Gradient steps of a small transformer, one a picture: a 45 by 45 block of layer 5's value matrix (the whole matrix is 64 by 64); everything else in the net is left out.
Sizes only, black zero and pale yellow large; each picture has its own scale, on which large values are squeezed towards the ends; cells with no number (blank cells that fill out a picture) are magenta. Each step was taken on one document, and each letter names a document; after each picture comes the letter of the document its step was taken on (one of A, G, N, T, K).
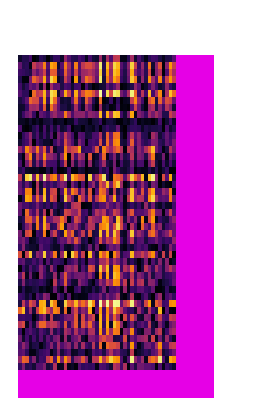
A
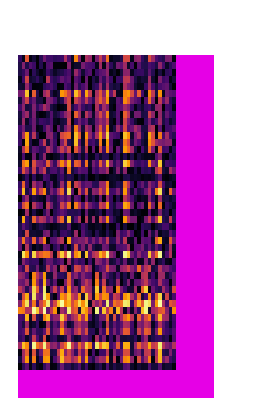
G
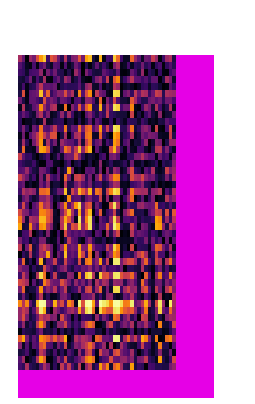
A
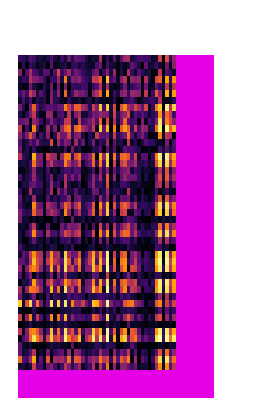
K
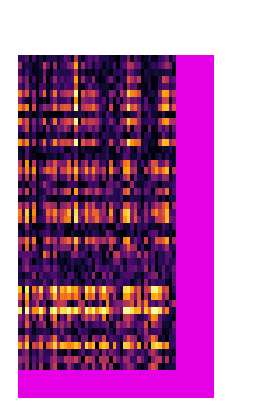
G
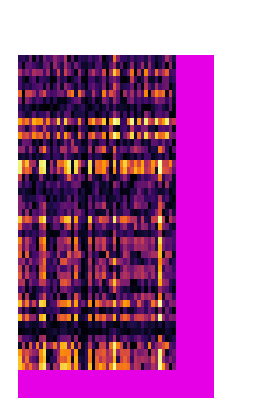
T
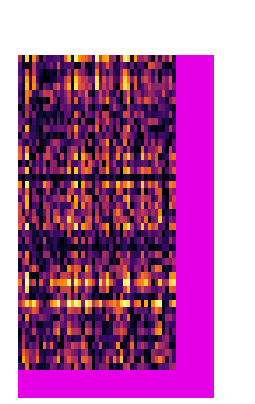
G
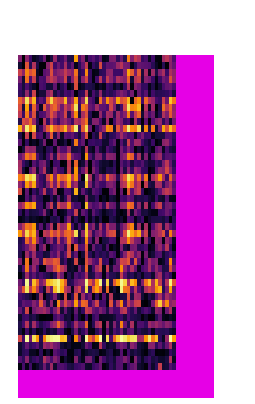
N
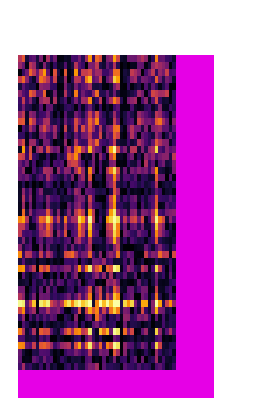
A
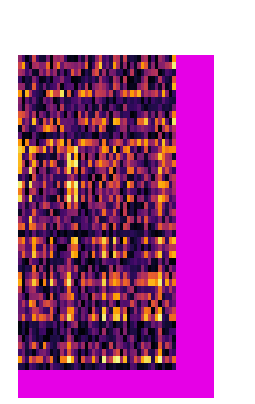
T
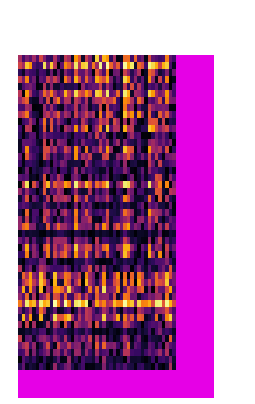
G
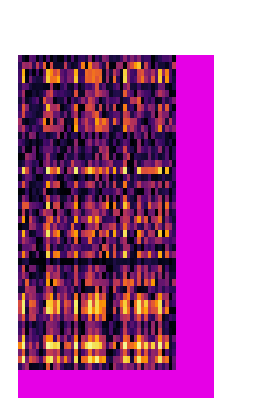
G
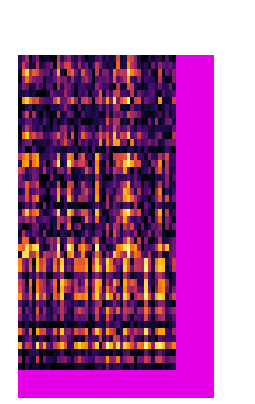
N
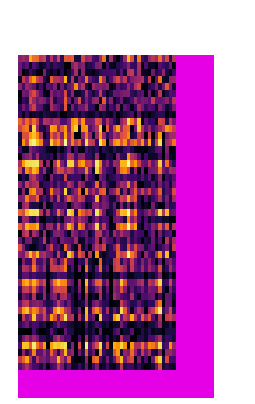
N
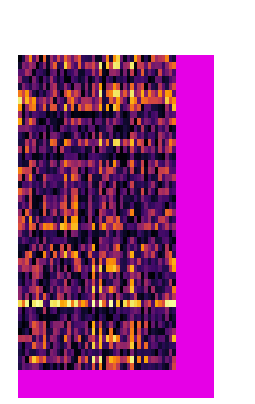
A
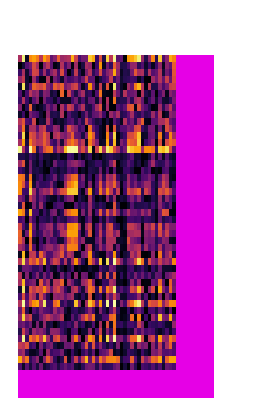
A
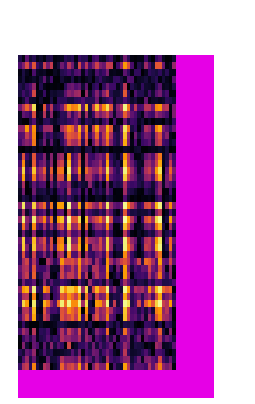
G
